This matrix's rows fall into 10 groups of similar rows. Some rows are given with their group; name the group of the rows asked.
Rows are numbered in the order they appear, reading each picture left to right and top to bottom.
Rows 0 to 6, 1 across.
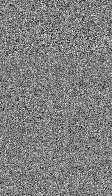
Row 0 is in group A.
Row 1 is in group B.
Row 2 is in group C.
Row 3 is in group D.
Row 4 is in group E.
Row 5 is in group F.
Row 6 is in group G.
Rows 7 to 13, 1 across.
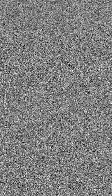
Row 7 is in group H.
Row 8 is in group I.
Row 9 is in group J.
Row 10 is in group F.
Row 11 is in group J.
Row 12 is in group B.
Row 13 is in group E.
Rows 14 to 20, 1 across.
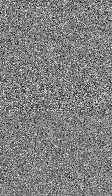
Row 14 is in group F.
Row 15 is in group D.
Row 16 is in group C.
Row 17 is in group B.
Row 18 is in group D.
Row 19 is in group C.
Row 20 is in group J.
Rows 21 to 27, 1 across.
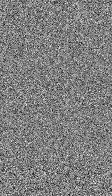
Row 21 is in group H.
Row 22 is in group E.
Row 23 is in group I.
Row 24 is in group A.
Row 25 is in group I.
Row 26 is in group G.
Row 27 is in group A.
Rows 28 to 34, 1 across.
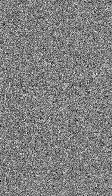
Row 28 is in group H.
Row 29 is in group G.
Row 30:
B
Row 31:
F
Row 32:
E
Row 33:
C
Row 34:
F
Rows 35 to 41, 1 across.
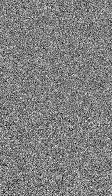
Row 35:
B
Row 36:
G
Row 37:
I
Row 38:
C
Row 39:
J
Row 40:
C
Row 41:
H
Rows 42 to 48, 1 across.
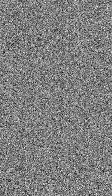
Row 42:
H
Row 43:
H
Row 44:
I
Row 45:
I
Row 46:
J
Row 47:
E
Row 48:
D
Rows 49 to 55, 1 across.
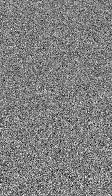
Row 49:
I
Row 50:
G
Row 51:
H
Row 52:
B
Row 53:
J
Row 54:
C
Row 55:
J
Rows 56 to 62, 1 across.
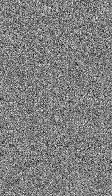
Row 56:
B
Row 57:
I
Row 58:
E
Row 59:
G
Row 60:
G
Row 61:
A
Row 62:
H
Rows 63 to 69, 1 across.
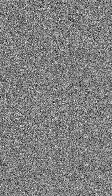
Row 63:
E
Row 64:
G
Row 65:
C
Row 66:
F
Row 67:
C
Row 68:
C
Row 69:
D
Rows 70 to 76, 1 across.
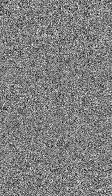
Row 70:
J
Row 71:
B
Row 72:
A
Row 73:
C
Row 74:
H
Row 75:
A
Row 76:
H
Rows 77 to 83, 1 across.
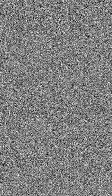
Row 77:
E
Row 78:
F
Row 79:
J
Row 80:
I
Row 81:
F
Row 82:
C
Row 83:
J
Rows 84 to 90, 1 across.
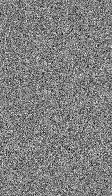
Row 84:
E
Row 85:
F
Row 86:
B
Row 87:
B
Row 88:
G
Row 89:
J
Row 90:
I
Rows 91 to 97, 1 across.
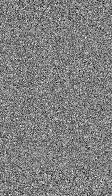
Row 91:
E
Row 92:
C
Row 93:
G
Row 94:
I
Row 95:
C
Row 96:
F
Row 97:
B
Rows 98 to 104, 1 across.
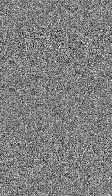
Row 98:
J
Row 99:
E
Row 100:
A
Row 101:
A
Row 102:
H
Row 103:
G
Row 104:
J
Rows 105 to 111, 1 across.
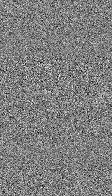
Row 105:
I
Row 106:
A
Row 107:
E
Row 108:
B
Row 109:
A
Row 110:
I
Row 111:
H
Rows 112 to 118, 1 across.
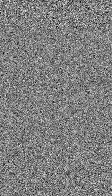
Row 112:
F
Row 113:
D
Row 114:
I
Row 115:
F
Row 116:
I
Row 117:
H
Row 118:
A
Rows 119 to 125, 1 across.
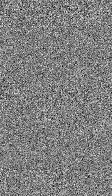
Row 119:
J
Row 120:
G
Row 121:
H
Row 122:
J
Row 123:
B
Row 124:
A
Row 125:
F
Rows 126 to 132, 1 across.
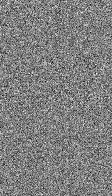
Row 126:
C
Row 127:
C
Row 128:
B
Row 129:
J
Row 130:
G
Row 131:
H
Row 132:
G
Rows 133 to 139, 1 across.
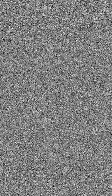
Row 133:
B
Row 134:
D
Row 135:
I
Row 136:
C
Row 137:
B
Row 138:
G
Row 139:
F
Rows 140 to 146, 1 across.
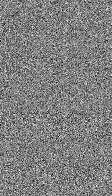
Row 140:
H
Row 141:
F
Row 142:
F
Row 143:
J
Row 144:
F
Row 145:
G
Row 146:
B
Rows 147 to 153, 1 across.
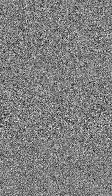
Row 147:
E
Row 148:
H
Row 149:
D
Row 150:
I
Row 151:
J
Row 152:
G
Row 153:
G
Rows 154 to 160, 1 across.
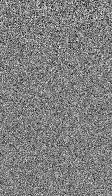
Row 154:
B
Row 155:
E
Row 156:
J
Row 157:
I
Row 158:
H
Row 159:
A
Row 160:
G
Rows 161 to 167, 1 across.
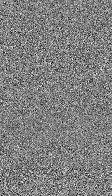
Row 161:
I
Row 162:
G
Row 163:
B
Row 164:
I
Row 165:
H
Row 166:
J
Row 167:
F
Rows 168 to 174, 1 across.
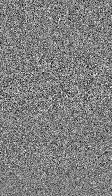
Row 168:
E
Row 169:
G
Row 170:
B
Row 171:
J
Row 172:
I
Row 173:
F
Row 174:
A
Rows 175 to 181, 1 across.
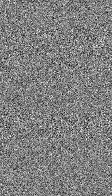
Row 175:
F
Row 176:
B
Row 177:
J
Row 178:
H
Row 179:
J
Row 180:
J
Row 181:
I
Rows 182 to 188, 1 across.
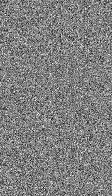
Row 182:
J
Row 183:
J
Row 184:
C
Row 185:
C
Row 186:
B
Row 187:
C
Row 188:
G
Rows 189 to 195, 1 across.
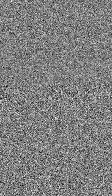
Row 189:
G
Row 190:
A
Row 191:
D
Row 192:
J
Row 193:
C
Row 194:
I
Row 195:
E
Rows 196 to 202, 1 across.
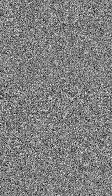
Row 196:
G
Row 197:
C
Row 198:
G
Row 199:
J
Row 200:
F
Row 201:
C
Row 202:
D
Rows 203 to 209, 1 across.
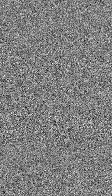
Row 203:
C
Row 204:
J
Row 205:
C
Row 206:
D
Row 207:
G
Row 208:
A
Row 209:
H
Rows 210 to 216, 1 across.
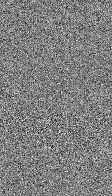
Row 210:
D
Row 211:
D
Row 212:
I
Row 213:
J
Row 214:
E
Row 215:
B
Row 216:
H
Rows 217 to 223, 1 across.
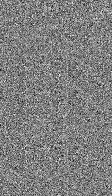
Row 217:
B
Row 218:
J
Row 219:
E
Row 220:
E
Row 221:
F
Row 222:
E
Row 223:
I
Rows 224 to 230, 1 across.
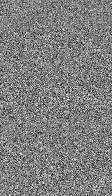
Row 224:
J
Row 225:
E
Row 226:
I
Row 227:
G
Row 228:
A
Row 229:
I
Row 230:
B
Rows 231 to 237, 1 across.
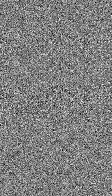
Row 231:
E
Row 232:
J
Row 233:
J
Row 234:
J
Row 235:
F
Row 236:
H
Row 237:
A
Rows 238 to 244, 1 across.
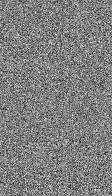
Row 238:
H
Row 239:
J
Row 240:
I
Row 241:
C
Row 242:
B
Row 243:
F
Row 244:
E
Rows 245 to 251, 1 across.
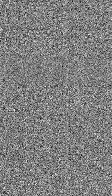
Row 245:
F
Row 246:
F
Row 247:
H
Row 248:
H
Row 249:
E
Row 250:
E
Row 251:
C
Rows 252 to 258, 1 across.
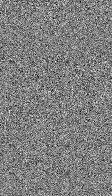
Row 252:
F
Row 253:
I
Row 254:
A
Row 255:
B
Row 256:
F
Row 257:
A
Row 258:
A
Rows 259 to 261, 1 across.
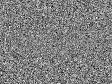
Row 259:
B
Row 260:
F
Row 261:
I
